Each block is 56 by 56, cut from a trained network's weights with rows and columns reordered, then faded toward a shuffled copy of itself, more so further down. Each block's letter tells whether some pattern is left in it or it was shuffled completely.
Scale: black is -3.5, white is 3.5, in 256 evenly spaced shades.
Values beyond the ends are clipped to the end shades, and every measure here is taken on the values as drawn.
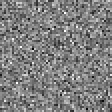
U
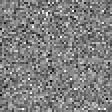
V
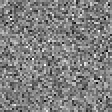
V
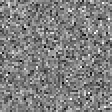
U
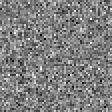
U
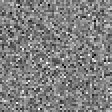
V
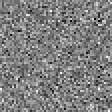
V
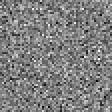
V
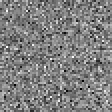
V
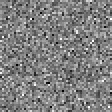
U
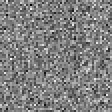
V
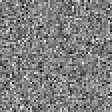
V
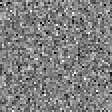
U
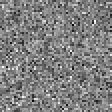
V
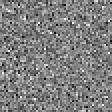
U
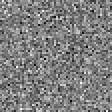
U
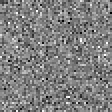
V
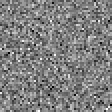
U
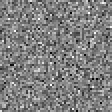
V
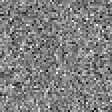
U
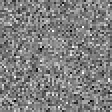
U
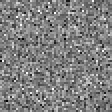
U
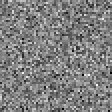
U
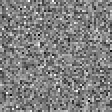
U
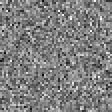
V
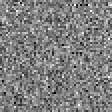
V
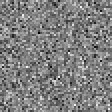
V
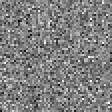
V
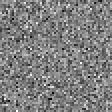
U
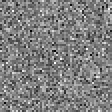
U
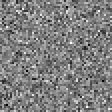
U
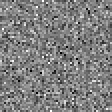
V
